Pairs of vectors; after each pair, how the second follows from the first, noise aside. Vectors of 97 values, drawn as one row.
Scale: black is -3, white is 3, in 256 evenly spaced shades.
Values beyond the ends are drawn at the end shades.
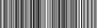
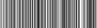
sign-scrambled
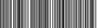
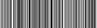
sign-scrambled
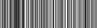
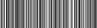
shuffled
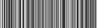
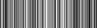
shuffled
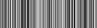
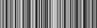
shuffled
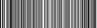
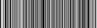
sign-scrambled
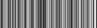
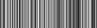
shuffled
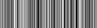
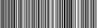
sign-scrambled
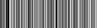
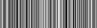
shuffled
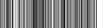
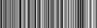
shuffled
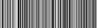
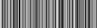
shuffled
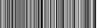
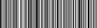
shuffled
